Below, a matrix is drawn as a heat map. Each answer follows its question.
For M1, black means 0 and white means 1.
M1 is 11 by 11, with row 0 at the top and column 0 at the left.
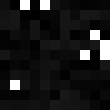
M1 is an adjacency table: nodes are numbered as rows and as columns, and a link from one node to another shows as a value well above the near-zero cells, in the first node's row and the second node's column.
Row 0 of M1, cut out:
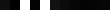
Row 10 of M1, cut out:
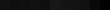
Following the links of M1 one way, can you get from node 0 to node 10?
yes
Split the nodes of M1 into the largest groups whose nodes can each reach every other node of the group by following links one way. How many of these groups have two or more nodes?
0
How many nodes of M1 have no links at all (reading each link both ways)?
2
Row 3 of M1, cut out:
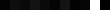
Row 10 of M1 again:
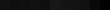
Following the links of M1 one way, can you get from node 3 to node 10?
no
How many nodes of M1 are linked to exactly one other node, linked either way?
4
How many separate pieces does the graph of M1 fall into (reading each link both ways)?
4
